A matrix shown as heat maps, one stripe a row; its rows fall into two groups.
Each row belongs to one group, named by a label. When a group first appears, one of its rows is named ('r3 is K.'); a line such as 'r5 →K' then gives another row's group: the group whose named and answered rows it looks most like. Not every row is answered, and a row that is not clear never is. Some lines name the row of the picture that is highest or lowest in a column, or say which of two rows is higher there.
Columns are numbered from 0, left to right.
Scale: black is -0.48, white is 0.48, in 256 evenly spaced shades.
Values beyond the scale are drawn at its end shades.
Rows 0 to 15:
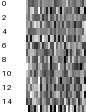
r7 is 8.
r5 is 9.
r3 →9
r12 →9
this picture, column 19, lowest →8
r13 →8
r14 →9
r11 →8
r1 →8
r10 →8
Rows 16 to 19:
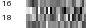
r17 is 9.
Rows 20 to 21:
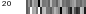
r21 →8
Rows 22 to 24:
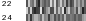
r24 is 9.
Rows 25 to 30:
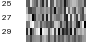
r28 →8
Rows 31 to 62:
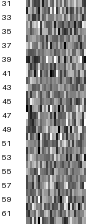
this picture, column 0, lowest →46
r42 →8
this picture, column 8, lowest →31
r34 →9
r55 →8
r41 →8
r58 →9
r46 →9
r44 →9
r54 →9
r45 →8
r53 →8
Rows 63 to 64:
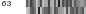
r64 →9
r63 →9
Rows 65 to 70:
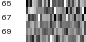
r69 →8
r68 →8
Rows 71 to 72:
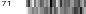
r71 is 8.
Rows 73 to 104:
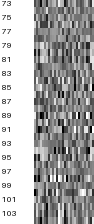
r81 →9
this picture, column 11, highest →100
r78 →9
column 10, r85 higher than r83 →No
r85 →8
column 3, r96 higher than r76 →Yes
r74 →8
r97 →9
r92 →9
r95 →9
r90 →8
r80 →9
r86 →8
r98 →9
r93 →8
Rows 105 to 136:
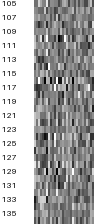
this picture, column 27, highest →117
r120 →8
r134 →9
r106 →9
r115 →9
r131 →8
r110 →8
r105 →8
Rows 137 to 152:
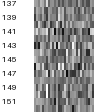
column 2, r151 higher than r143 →Yes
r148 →9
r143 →9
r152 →8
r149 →8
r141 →9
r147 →9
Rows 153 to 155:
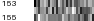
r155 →8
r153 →9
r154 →9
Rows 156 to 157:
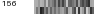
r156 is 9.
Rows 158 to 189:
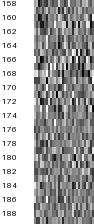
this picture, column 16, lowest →167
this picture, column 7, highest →172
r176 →9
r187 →9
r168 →9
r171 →9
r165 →9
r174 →8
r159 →8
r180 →8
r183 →8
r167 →9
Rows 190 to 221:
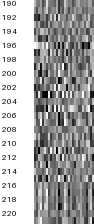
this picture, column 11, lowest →211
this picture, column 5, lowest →203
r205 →9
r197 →9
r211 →9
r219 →8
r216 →8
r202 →9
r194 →9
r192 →9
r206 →8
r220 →8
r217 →8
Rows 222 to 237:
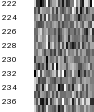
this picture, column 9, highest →228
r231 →9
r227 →8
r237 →8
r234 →8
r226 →8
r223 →9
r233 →8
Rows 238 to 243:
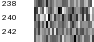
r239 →8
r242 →9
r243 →8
